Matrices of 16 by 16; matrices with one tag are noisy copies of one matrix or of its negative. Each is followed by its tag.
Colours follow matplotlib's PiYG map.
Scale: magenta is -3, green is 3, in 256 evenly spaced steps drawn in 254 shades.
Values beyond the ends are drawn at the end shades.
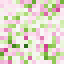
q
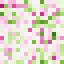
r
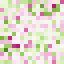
q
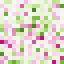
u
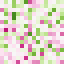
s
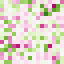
q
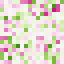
q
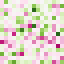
u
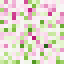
s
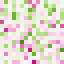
s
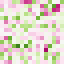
q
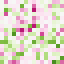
u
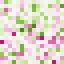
u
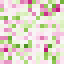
q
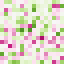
u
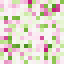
q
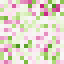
q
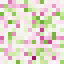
r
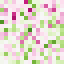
s
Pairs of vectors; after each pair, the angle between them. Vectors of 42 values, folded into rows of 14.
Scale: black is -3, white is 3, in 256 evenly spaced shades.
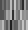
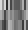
partly opposed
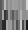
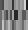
orthogonal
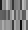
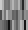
partly opposed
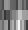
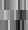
nearly opposite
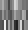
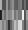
orthogonal
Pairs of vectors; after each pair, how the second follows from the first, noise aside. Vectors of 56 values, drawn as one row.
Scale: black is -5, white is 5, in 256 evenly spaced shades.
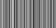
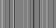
partly zeroed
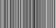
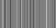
partly zeroed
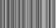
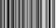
scaled up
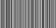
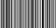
scaled up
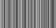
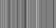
partly zeroed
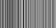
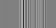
partly zeroed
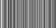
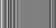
partly zeroed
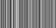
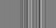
partly zeroed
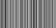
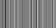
partly zeroed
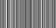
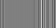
partly zeroed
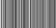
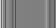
partly zeroed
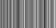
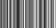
scaled up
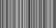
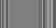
partly zeroed
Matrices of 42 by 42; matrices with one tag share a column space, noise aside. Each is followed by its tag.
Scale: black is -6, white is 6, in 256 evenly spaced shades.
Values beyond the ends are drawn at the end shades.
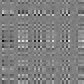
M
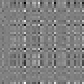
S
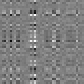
M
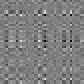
M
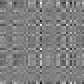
S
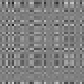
S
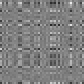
S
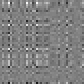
S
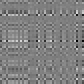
M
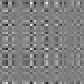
S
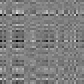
M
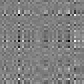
M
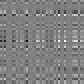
M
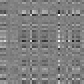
M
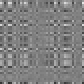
S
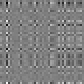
S
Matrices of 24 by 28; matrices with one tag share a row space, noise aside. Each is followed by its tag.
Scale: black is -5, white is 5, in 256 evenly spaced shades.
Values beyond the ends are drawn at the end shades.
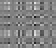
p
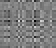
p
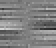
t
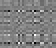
p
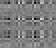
p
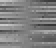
t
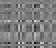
p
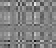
p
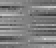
t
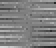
t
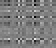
p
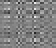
p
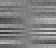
t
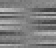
t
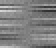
t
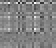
p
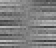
t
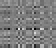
p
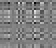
p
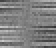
t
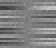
t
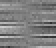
t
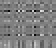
p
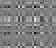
p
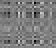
p
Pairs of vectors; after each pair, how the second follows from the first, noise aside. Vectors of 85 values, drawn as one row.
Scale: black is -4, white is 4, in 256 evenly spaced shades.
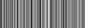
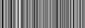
wrapped around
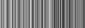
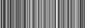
wrapped around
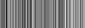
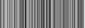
wrapped around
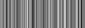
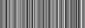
sign-scrambled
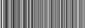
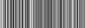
sign-scrambled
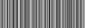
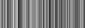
sign-scrambled
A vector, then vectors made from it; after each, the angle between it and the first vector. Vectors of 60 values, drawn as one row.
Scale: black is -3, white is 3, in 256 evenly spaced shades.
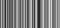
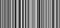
partly aligned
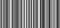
partly opposed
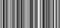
partly opposed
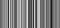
partly opposed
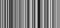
nearly parallel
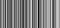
partly aligned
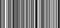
partly opposed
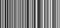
nearly parallel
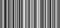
orthogonal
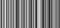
nearly opposite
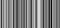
nearly opposite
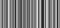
orthogonal
